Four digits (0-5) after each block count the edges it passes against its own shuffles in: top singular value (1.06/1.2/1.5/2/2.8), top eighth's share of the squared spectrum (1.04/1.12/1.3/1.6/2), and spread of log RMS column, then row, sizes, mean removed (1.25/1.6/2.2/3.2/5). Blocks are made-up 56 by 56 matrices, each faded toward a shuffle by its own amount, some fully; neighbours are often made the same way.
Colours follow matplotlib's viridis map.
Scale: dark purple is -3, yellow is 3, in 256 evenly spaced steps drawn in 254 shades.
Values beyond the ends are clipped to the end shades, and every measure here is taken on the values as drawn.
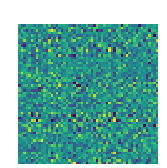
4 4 2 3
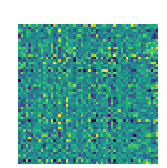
4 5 3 3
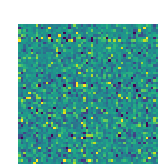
1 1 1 2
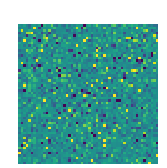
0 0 0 0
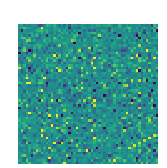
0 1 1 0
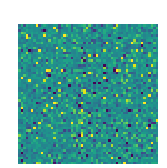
1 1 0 1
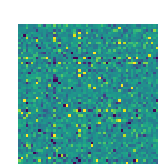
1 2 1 1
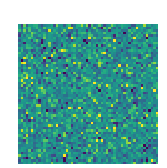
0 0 0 0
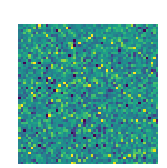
2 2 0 0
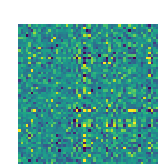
4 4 3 2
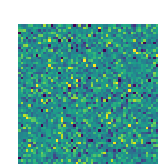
2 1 0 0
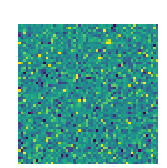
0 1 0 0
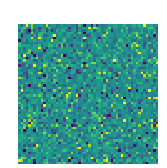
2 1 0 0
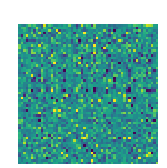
3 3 2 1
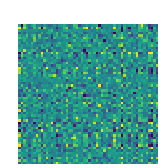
4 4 3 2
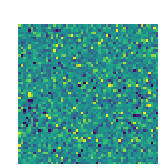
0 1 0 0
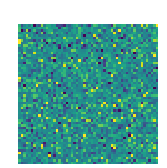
2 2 0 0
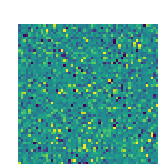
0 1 0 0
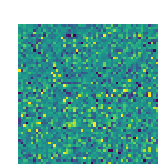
3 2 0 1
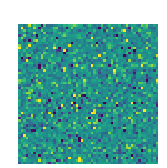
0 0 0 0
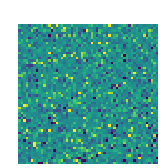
0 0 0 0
